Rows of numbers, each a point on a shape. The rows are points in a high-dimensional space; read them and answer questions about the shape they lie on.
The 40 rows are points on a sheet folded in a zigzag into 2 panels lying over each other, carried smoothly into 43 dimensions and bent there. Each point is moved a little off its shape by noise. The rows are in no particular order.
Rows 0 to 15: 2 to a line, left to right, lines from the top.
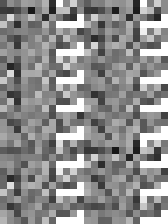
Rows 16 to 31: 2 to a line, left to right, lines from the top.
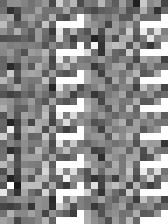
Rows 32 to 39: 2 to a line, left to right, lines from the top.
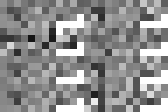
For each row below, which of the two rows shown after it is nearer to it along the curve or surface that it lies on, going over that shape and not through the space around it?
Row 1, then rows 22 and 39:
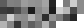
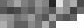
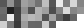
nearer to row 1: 39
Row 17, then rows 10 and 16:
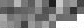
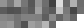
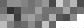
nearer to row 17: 16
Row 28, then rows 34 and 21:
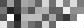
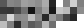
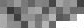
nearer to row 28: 34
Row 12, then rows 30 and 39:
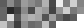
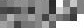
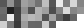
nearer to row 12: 39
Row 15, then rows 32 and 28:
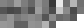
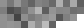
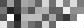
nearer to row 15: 32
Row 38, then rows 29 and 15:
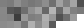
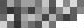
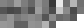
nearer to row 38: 15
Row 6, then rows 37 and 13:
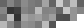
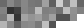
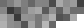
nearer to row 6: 37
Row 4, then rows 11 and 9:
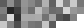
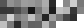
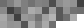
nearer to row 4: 11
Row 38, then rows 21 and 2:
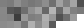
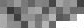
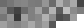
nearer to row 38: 2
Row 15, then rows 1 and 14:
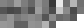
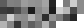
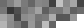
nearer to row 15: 1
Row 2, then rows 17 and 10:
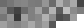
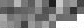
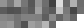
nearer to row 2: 10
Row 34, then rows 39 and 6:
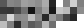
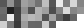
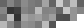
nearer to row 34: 39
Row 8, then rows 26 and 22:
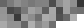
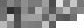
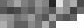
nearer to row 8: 22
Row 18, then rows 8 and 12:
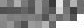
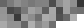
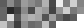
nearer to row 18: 12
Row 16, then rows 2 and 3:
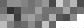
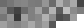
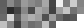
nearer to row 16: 3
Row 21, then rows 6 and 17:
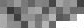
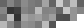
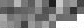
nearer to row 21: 17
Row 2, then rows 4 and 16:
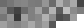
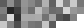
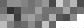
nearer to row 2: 4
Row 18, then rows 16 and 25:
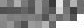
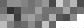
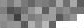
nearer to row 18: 25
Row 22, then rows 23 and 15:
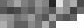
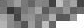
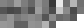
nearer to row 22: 23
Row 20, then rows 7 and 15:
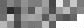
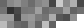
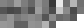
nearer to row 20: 15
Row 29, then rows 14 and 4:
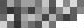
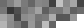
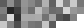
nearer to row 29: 4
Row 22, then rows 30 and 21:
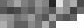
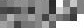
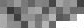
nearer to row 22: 21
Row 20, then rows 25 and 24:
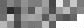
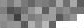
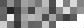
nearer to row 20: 24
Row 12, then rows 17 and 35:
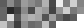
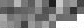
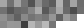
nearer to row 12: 35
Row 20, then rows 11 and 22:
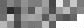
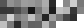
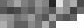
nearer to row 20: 11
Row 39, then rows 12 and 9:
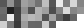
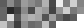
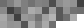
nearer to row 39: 12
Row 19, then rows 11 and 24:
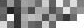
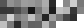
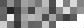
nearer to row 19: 24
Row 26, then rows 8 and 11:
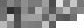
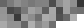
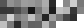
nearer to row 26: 11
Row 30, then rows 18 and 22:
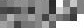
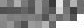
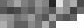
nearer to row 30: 18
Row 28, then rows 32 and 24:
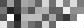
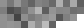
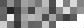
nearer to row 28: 24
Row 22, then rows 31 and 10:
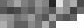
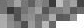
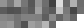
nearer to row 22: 31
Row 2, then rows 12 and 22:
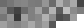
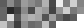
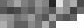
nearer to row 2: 12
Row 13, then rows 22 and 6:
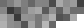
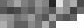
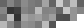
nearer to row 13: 22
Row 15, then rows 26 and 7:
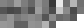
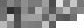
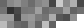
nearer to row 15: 26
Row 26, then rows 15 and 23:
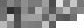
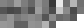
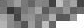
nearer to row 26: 15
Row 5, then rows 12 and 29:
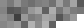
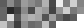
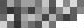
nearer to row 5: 12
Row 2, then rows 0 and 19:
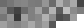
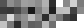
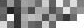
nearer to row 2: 19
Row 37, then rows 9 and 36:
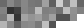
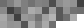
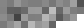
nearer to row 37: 36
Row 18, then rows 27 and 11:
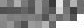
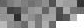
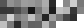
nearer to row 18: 11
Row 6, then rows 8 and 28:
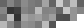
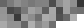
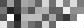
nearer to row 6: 28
